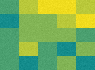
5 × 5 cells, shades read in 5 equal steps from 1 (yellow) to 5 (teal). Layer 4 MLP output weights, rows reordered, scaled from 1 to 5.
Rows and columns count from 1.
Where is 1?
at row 1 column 3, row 1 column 4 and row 2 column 5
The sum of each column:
21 15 15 14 15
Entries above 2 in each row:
1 3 5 4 5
